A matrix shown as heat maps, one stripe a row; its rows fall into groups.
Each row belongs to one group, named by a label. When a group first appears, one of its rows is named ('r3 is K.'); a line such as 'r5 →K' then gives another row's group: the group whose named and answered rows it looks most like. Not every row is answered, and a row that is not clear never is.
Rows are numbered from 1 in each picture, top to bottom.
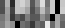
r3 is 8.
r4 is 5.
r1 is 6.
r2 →6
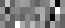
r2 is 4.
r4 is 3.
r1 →6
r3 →8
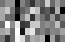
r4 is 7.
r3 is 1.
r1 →5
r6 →3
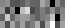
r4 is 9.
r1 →8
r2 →1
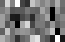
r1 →7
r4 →1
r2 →8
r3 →8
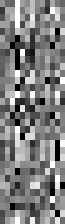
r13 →5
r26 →4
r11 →7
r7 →8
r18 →1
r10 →5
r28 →8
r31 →6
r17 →8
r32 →7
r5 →6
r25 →5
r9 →5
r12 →3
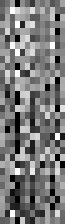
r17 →5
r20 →4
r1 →5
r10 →1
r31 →4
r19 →1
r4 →3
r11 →7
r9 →6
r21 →1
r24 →4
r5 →6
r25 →7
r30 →8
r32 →5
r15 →1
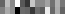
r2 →5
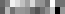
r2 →6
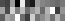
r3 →7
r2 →9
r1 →5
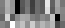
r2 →5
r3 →6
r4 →9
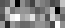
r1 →5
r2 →6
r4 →4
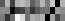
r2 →8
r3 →3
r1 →6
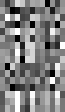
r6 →1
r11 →8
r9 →3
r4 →1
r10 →4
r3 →7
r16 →7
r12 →9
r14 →7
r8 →3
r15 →7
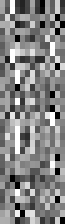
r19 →7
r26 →8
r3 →6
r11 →7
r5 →6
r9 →4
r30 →5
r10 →6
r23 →6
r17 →9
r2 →4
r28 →7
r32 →4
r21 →7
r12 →3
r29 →6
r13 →1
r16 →8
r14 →8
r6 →5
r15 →3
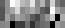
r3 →6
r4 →8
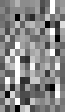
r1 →9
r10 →7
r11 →3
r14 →4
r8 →9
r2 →9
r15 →7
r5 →9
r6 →6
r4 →3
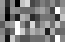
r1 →1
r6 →4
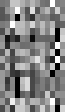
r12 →1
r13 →1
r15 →9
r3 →5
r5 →6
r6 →1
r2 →7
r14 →5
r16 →6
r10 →6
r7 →4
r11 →8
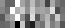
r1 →3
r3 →7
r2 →9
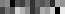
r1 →8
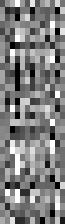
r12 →1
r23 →3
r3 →1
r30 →4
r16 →9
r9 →9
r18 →9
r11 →1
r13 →5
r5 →6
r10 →5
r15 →1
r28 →7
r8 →9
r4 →9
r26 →8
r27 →1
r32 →4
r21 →9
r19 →8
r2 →1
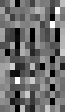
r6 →1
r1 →5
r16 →5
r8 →1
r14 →1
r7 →5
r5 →1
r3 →8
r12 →3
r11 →8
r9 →8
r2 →4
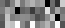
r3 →6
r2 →5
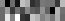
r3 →7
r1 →1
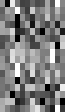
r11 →7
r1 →4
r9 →9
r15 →4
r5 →4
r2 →7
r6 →5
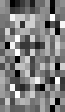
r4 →3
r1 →8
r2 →8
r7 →4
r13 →4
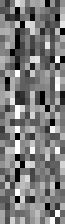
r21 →3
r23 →5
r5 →4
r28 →3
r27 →6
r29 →5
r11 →7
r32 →9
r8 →8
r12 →4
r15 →4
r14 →4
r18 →8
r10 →1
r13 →4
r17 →7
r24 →3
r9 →4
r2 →5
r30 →3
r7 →5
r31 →4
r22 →7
